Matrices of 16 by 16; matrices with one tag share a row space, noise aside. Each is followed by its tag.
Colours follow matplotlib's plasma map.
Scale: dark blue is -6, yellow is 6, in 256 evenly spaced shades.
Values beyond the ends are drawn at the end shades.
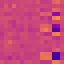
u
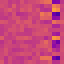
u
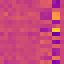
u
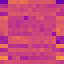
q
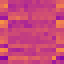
q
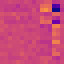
u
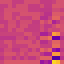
u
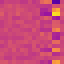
u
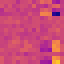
u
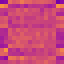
q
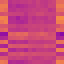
q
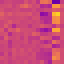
u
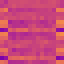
q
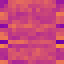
q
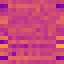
q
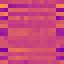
q
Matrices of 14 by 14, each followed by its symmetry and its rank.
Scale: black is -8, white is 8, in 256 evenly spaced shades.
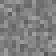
neither, full rank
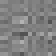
neither, rank two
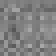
neither, rank two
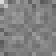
symmetric, rank three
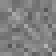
symmetric, rank three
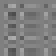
neither, rank one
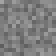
neither, full rank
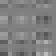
neither, rank one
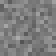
neither, full rank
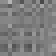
neither, rank two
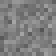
neither, full rank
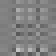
neither, rank one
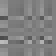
neither, rank one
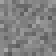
neither, full rank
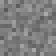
neither, full rank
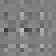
neither, rank two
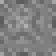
symmetric, rank three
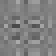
neither, rank two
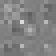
symmetric, rank three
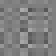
neither, rank one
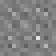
symmetric, rank three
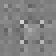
symmetric, rank three
